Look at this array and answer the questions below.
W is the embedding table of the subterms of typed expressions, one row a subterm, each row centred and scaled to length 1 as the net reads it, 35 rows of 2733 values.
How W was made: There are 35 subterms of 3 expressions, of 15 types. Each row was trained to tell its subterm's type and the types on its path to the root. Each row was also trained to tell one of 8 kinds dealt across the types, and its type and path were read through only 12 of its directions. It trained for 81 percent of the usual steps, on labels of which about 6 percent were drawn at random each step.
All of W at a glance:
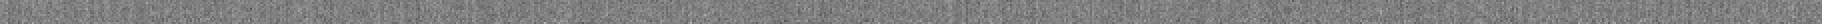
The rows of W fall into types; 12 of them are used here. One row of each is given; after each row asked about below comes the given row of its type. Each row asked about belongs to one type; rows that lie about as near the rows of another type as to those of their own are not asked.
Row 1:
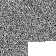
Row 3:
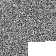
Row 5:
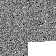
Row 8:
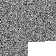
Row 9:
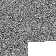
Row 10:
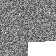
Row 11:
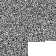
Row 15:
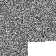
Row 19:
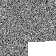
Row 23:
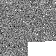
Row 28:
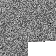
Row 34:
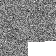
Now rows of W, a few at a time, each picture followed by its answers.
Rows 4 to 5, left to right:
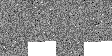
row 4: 11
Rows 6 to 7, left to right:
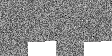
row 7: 28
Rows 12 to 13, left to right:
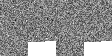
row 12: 10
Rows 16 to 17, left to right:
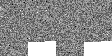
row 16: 19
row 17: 8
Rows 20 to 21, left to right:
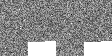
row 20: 15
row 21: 15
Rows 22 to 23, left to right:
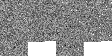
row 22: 34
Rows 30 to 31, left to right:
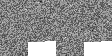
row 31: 23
